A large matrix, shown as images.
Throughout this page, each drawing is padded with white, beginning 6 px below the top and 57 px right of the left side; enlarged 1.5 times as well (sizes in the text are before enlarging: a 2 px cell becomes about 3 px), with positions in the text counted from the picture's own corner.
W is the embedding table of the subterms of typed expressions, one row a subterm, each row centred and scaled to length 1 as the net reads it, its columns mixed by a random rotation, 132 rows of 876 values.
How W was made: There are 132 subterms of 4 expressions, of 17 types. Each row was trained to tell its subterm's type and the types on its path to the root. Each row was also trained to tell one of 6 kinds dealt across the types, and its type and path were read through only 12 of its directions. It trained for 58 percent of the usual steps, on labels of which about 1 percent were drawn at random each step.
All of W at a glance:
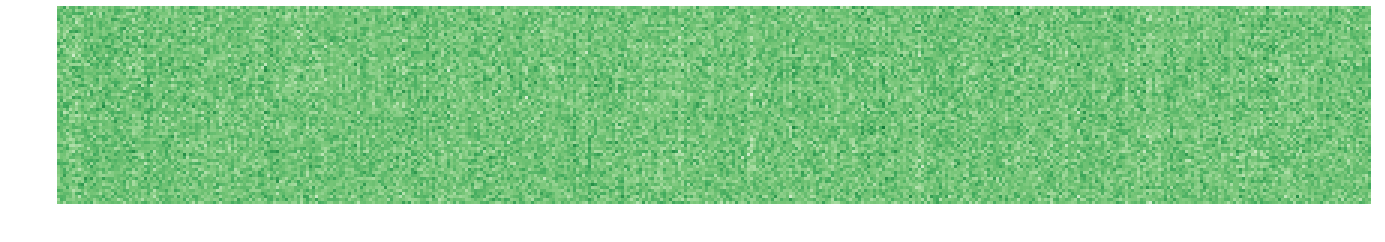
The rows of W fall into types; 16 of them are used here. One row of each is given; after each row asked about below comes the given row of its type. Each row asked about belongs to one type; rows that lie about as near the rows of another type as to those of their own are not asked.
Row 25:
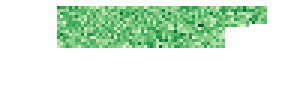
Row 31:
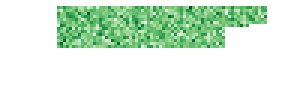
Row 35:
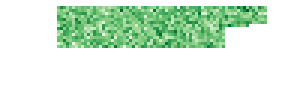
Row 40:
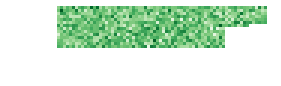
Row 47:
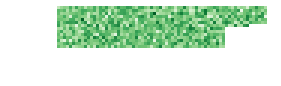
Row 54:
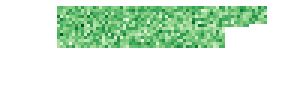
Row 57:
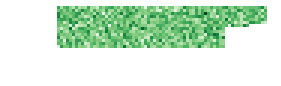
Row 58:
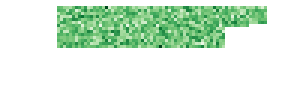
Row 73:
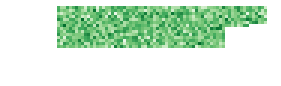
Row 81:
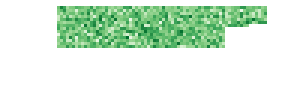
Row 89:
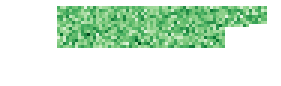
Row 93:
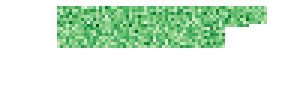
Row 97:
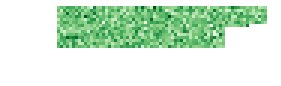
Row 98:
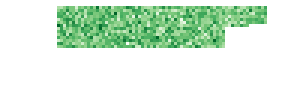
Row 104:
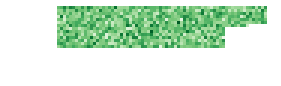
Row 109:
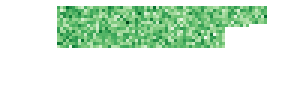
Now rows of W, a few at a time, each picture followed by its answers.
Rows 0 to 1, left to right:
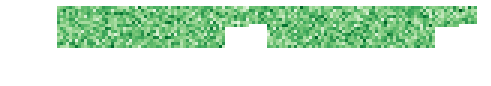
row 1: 40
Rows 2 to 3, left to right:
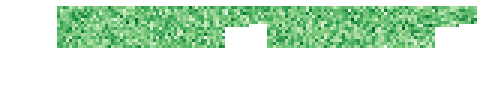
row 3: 73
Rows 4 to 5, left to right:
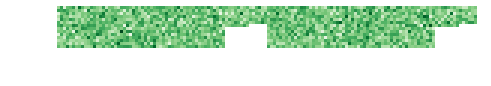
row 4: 89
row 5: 97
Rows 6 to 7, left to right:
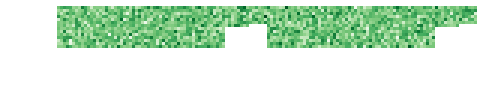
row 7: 57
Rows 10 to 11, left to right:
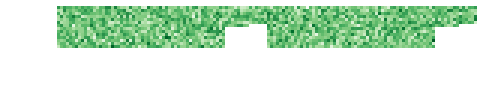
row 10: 93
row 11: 25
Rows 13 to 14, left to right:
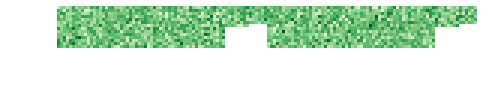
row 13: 40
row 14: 47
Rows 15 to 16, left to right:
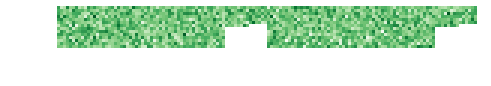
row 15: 54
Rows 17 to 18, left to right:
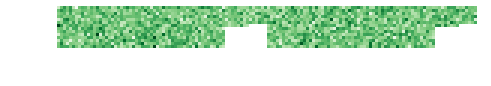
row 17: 98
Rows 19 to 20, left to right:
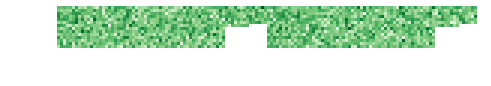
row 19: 57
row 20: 31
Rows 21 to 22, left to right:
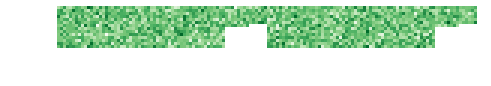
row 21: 25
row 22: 104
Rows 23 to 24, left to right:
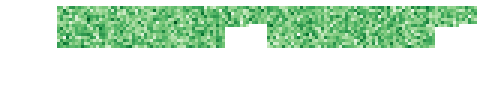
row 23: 89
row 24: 93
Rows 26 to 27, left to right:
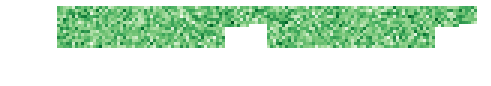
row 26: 57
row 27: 57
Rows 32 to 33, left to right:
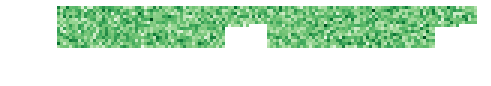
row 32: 109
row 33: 97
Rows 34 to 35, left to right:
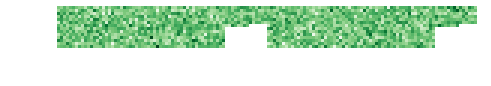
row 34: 81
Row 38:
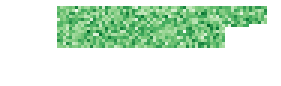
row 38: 81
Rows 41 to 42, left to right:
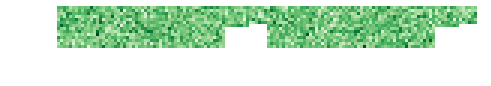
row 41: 31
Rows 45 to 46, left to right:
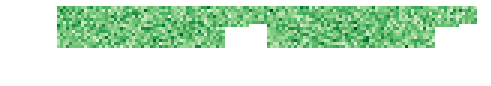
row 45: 25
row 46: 40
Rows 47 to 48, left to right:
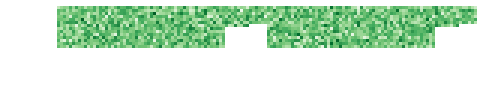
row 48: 73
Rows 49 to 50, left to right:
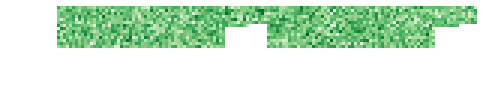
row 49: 98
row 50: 31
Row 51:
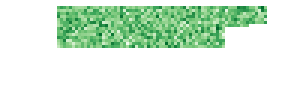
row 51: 31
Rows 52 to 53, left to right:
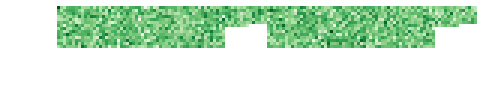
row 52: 109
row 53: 89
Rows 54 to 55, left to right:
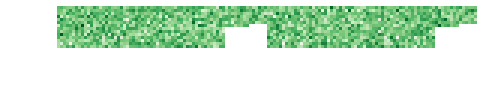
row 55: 31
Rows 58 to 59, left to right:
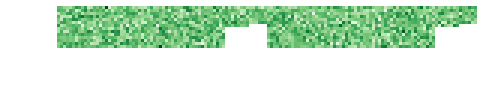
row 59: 98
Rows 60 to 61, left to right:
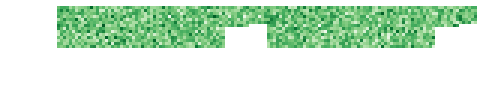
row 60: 25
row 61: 54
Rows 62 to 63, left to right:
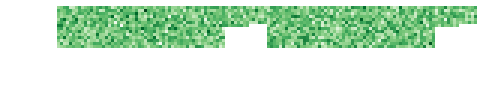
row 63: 104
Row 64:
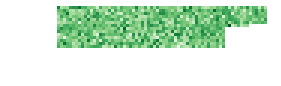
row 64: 73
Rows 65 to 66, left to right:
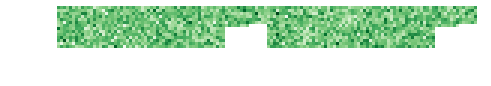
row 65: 35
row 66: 35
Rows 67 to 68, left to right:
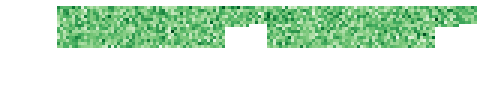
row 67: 73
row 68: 57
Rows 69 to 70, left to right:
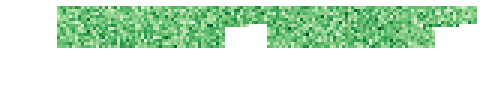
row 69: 81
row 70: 97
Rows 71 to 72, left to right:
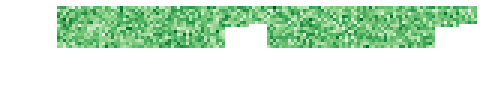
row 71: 35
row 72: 93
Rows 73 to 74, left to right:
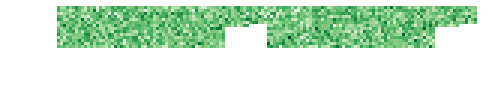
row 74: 40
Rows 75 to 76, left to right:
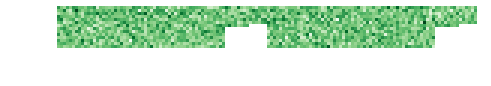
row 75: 73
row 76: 58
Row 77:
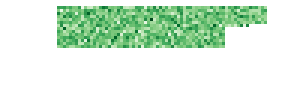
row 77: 93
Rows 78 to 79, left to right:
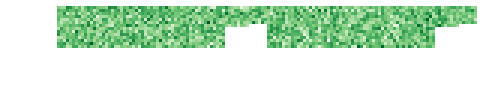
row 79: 31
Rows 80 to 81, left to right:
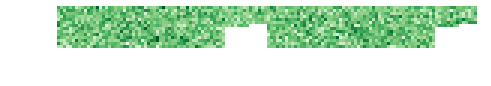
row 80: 109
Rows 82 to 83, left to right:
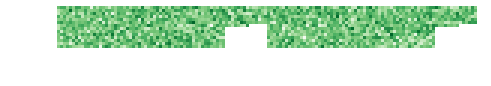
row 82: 97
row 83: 57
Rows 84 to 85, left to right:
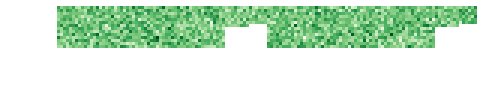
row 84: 109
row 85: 25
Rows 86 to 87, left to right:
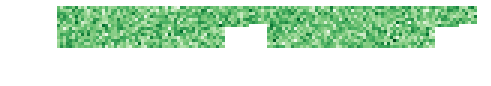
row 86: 25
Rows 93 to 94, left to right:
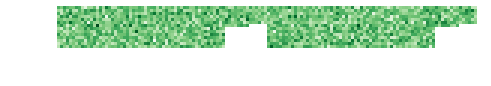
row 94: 47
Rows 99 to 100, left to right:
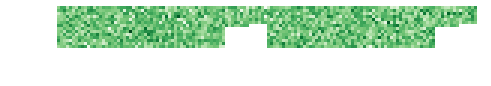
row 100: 104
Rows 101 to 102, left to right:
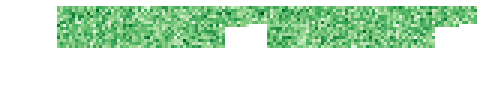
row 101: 98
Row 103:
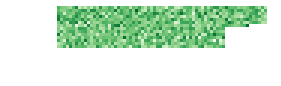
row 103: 57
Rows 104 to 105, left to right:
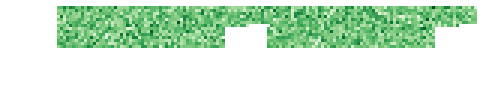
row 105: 73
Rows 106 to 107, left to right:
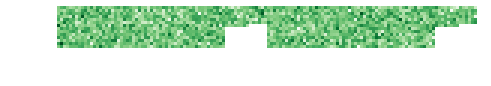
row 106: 98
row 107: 47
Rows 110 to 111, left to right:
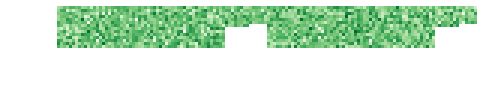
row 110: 81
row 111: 97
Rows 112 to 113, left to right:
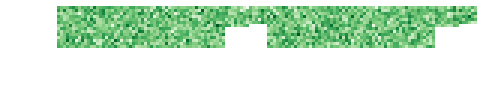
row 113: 40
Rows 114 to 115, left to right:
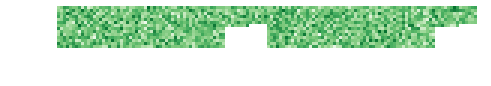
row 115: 25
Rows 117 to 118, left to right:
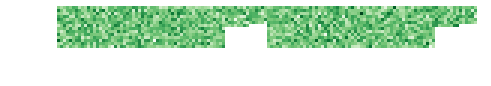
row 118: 47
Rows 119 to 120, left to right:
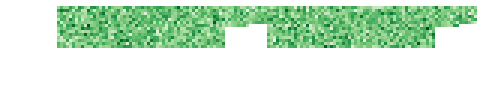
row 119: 89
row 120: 73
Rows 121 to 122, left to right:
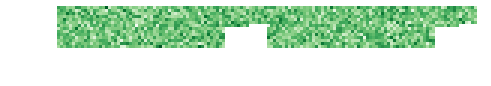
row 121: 58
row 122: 31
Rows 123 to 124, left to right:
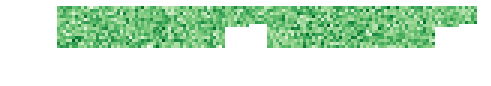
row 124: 98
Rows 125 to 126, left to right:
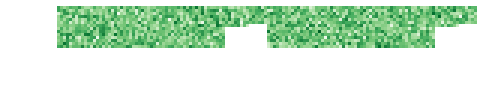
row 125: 89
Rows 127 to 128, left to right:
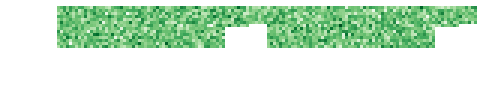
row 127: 97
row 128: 98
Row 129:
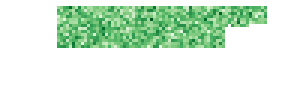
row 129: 104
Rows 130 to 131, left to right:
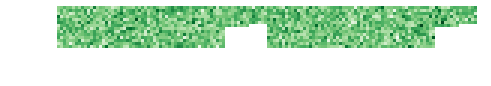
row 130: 54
